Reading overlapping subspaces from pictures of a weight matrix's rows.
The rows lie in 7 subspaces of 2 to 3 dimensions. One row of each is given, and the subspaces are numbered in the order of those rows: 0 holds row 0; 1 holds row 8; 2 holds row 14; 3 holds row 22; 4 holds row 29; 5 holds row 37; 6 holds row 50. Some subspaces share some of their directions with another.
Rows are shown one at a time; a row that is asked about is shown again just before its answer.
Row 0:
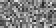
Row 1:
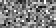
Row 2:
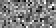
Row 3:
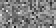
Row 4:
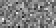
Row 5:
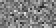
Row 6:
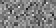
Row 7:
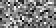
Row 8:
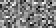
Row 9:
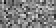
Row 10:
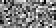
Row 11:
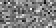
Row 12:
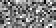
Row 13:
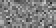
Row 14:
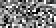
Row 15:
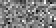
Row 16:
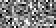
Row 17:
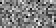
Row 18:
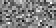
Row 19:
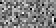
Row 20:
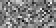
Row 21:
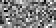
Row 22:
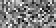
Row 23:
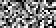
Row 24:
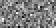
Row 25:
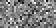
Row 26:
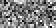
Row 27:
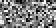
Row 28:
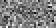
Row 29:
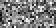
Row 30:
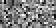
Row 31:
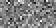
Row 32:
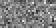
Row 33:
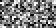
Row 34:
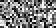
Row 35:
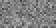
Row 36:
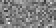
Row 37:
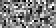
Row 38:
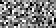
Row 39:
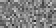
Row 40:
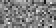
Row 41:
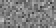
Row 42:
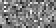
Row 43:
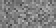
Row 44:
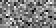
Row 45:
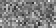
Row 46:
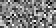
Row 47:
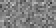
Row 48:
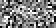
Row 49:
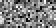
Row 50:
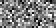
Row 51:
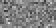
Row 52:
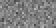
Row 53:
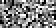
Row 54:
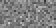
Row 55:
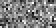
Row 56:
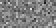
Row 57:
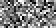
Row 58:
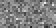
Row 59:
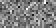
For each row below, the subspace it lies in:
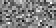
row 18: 6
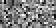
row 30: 3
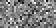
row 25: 4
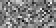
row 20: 3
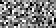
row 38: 6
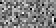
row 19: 6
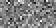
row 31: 4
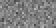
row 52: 1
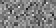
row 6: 6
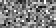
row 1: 0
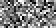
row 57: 4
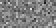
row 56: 6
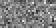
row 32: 2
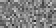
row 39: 0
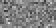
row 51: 5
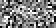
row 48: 2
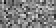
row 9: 3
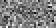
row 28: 2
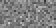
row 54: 0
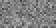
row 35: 4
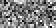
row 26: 2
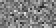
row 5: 0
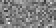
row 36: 5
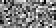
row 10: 3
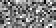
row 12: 6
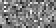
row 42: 5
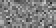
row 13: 0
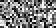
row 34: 0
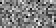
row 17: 6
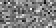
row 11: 6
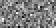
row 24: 1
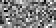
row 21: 5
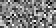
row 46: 0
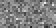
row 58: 0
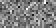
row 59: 6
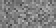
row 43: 3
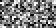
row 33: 1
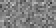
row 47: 1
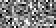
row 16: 4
